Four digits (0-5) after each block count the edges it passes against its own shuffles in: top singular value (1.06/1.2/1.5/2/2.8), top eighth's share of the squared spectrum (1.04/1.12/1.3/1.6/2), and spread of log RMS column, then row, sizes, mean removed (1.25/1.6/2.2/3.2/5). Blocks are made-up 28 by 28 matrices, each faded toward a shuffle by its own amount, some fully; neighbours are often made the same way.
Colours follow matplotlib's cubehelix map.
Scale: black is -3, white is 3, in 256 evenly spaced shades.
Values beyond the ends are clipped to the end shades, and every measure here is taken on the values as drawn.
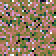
0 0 0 0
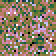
2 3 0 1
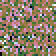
2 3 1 1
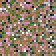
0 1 0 0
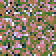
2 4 2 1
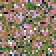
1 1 0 0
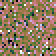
0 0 0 0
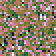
2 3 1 1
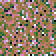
0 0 0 0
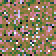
0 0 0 0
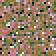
0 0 0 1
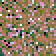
1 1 0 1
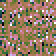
2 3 2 1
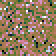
0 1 0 0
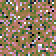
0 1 1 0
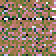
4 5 0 2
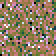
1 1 0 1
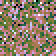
1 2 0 1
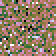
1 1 0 0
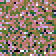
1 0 0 1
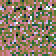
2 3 0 2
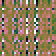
4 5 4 2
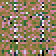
3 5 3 1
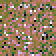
1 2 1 1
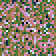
0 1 2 0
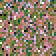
1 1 0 0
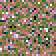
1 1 0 0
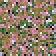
1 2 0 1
